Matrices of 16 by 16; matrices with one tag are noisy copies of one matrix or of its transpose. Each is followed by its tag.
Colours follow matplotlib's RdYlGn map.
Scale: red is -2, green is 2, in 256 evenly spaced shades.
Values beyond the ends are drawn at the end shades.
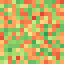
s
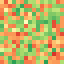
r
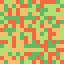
s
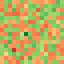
s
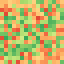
r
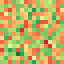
s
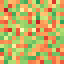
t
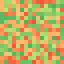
s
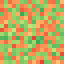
t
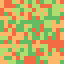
r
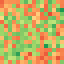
r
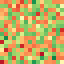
t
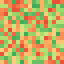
t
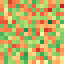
t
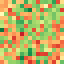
r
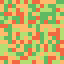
s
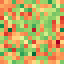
r
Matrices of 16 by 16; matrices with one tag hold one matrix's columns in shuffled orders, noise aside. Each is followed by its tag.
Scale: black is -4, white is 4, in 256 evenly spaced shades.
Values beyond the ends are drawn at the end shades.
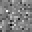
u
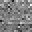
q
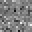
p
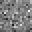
u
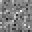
u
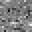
p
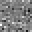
p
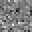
p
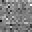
q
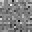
q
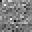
q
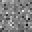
u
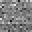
q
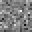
u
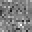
p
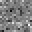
p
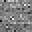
q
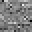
q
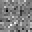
p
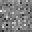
u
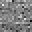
q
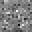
u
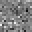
p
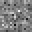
u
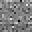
q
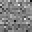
q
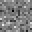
p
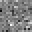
p
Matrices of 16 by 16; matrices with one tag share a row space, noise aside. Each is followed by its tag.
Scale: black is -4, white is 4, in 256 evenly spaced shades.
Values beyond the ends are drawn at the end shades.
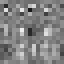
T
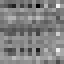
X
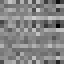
X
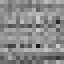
X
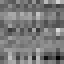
X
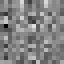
T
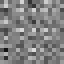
T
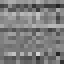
X
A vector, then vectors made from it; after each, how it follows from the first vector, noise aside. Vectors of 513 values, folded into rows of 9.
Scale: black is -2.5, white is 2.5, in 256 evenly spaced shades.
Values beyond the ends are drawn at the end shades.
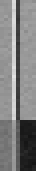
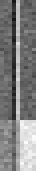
negated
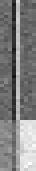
negated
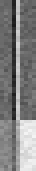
negated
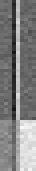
negated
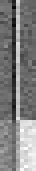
negated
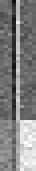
negated
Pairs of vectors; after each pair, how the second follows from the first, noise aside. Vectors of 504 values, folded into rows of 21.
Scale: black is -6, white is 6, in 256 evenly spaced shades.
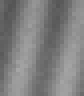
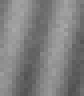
reversed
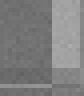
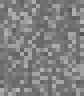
shuffled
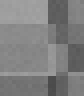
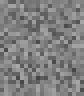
shuffled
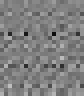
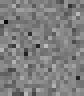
shuffled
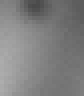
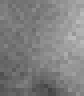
reversed
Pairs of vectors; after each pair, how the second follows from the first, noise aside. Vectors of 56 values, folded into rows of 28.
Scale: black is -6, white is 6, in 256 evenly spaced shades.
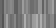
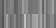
copied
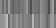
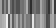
scaled up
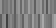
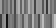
scaled up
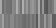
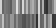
scaled up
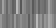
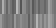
copied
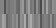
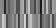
scaled up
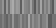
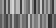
scaled up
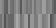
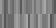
copied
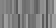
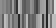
scaled up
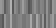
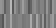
copied
